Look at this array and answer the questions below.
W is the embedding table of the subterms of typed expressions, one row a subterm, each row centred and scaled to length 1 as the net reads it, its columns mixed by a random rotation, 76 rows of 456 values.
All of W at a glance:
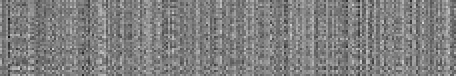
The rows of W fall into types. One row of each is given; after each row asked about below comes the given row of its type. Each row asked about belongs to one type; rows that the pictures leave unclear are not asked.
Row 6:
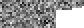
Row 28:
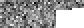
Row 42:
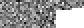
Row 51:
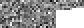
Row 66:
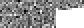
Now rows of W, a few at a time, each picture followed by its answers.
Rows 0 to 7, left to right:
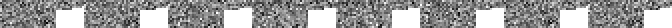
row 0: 6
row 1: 42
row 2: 51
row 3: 28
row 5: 42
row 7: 42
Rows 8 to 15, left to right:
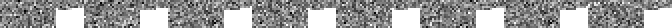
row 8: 66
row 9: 28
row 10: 6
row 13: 51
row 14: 6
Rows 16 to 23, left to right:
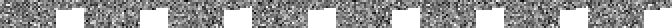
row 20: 42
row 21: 28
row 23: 6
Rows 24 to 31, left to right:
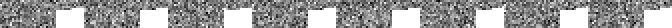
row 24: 51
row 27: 42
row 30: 42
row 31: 6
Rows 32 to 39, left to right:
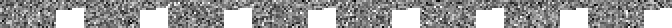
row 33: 6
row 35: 51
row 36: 51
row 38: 28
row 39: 51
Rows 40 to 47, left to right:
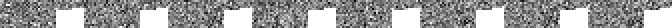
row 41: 6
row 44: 66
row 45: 6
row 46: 42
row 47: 42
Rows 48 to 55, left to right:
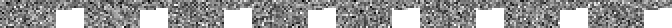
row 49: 28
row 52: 66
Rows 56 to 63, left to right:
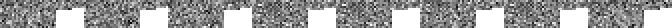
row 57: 6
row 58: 6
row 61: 42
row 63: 28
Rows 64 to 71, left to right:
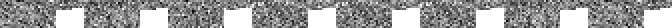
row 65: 28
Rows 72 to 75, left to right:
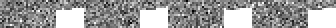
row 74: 66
